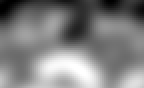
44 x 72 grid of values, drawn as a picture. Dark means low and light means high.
Calmest part: middle right. Ninth with the highest average: bottom middle. Slope: up to the bottom. Lone odd cells: none. Histogram: bell-shaped. Grain: smooth. Average level on the scale: 50%.
